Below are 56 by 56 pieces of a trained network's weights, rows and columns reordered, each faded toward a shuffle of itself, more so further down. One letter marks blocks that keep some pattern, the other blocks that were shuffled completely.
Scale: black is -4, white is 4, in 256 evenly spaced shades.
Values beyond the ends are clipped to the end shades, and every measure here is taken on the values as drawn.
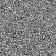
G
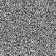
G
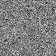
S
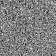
S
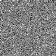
G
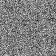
S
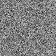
S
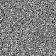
G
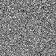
G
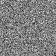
S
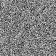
S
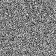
S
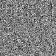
G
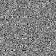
G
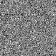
G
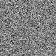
S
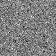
S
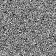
S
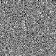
G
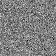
S
